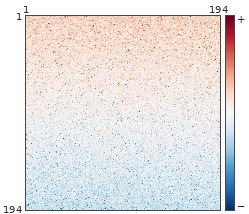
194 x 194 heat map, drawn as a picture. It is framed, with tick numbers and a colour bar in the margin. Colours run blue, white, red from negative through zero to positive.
Histogram: bell-shaped. Stripes: none. Slope: up to the top. Odd rows or columns: none. Grain: fine.
